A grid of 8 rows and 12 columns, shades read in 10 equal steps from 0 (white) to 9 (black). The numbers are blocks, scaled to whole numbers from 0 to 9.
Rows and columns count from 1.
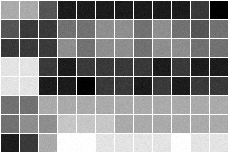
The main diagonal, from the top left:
3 7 7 8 9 3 3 1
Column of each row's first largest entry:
12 2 1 4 5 1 1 1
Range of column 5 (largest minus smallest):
9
